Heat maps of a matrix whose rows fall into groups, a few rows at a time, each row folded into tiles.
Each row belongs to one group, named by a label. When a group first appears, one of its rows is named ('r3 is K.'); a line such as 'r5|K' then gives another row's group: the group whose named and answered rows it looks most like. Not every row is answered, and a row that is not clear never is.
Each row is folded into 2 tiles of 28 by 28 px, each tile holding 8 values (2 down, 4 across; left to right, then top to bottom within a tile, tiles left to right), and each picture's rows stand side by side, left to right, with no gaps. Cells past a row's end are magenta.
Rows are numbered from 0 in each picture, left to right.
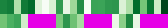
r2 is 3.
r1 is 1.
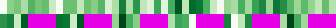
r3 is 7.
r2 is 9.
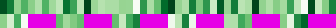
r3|3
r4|7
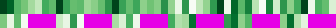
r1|3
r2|3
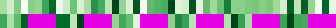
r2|1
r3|1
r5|9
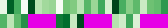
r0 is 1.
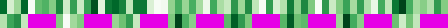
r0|1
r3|9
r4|9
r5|9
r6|9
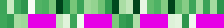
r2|1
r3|3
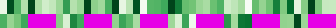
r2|1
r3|3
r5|7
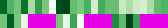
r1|3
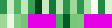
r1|9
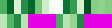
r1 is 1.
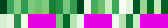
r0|3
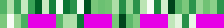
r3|3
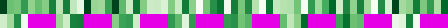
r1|7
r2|1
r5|7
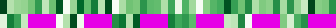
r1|3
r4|3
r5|7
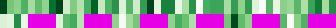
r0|3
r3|1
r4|9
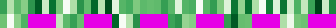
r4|9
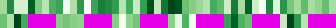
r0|7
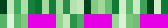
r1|7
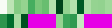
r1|1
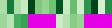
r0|7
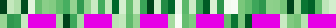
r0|1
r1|9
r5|7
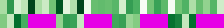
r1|1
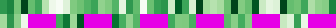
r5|3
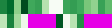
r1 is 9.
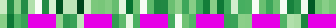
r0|9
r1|1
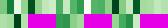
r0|7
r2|1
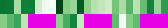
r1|1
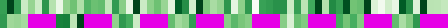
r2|1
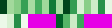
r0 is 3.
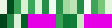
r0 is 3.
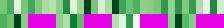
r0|7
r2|3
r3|9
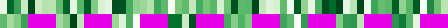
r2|3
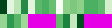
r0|1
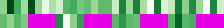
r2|9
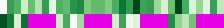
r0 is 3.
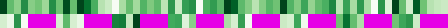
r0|3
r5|3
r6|9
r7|1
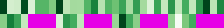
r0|1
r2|9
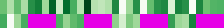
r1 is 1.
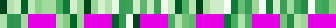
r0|1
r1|7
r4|9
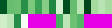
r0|3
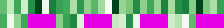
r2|3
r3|7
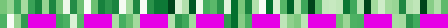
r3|1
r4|9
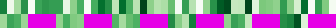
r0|1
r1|1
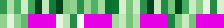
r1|3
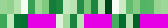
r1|3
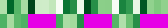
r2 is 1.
